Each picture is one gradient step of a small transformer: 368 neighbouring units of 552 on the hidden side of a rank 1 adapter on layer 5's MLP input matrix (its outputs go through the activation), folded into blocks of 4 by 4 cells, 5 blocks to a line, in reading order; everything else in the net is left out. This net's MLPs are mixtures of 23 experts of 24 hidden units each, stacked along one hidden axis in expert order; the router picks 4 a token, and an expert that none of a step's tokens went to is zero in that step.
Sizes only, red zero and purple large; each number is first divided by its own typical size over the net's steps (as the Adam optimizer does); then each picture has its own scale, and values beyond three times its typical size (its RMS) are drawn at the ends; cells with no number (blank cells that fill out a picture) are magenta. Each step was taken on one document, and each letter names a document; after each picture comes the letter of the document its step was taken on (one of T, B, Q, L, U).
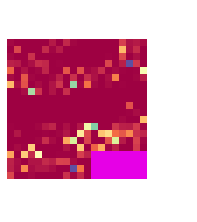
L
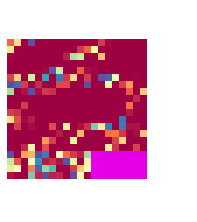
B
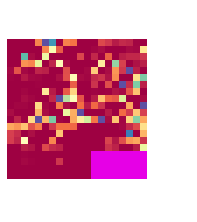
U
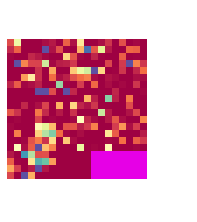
L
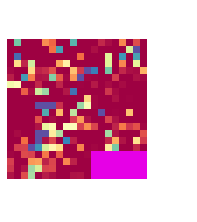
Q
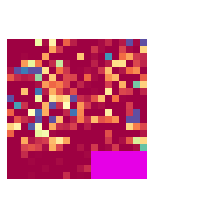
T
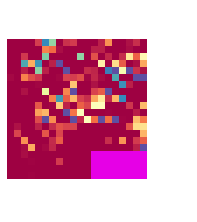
T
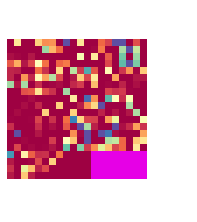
Q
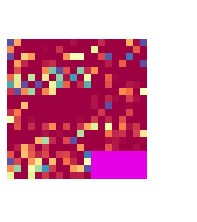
B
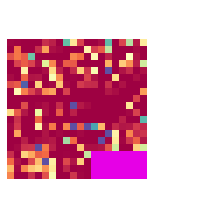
L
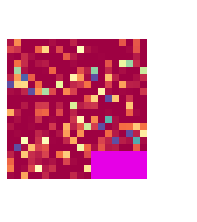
L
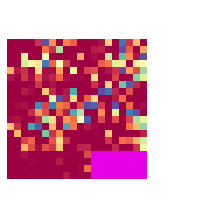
T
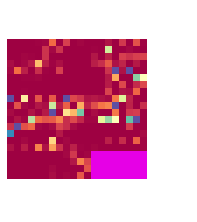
U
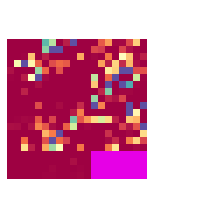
T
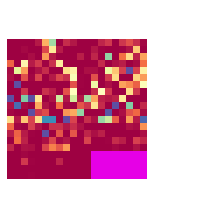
U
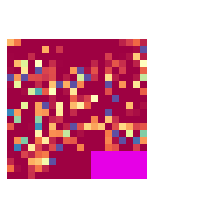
Q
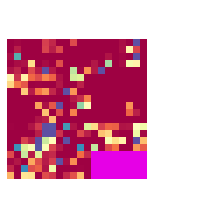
Q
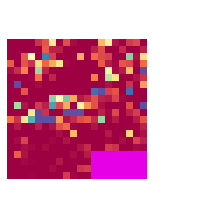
U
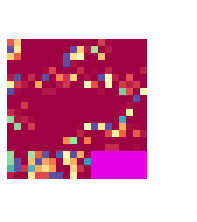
B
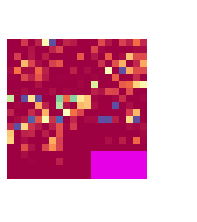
U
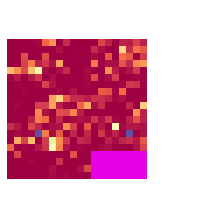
U
